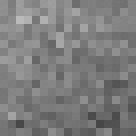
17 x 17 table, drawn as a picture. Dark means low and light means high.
Odd rows or columns: none. Stripes: none. Average level on the scale: 50%. Mirror symmetry: none. Ninth with the lowest average: bottom right. Slope: up to the top left.
